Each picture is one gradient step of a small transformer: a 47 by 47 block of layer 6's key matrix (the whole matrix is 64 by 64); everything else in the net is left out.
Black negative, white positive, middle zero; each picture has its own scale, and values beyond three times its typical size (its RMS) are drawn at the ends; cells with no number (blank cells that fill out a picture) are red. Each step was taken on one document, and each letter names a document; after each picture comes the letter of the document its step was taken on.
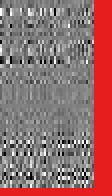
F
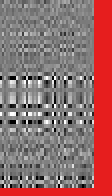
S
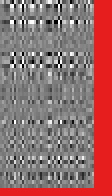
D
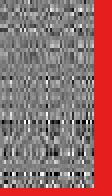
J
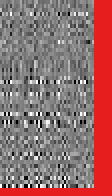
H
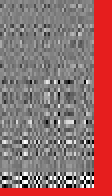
H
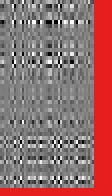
D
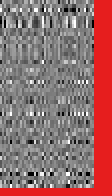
F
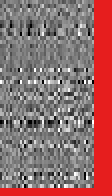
H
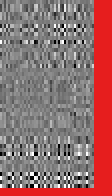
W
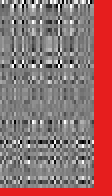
D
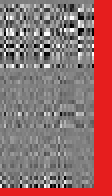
S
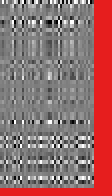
D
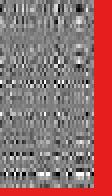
F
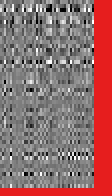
F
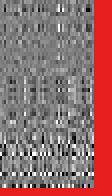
W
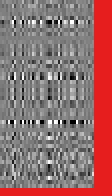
D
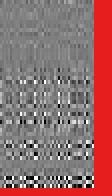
H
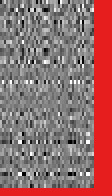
F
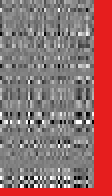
H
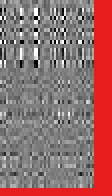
W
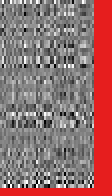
S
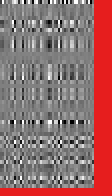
D
